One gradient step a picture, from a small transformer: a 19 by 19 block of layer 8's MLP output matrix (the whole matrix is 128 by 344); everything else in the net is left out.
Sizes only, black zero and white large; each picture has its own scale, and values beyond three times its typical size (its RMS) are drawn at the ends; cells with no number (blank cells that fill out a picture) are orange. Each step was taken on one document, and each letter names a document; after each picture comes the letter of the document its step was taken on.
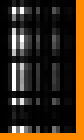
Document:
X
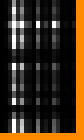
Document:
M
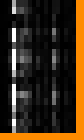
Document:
X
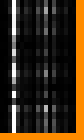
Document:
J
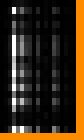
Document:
X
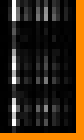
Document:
J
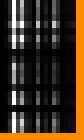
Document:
M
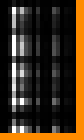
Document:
X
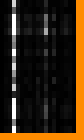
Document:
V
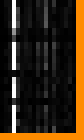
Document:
V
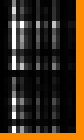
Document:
M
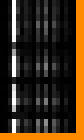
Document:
J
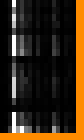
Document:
X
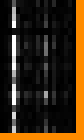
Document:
V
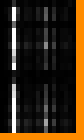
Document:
V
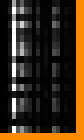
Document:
X
